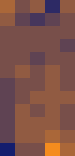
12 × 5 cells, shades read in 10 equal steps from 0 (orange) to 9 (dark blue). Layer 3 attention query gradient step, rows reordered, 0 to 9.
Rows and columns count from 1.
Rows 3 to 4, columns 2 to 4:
5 5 5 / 5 5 5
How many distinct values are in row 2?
4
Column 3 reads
4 7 5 5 6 5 5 4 5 4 4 5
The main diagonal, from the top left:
3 6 5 5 5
